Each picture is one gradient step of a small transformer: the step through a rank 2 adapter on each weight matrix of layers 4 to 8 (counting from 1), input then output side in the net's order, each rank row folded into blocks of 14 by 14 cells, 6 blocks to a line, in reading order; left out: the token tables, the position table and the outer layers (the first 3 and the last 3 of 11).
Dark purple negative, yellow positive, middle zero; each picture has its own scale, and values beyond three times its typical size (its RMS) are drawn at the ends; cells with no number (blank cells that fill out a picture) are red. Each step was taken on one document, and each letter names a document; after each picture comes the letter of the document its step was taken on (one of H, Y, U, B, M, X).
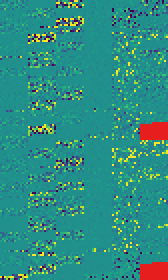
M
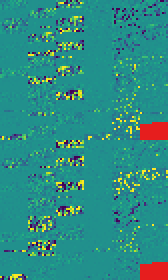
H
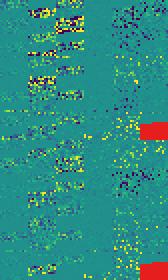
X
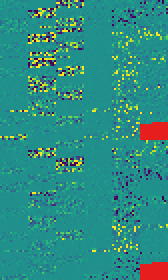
M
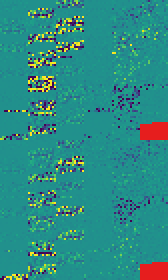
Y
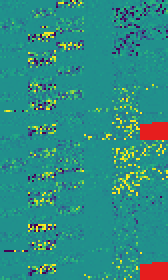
X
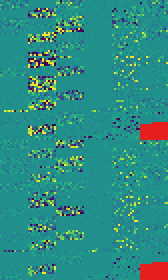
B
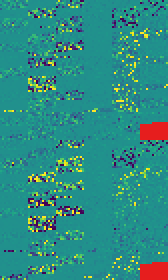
B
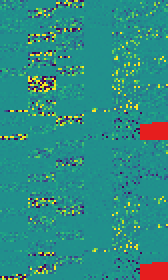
M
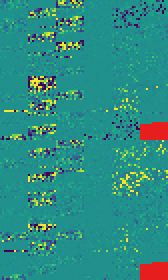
X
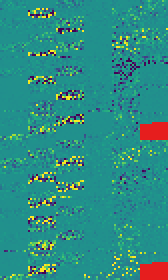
Y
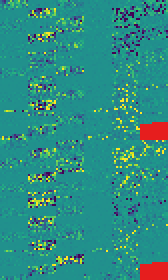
X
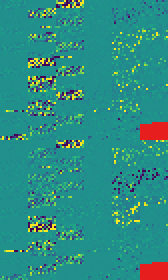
H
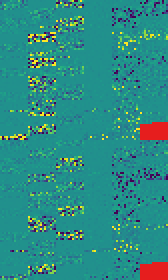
M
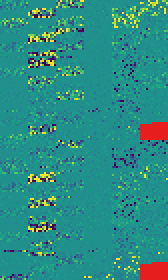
B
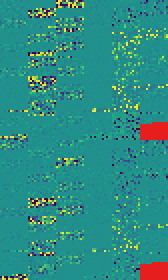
M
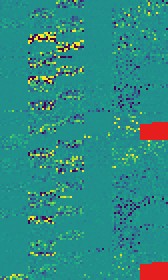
Y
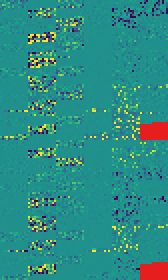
M
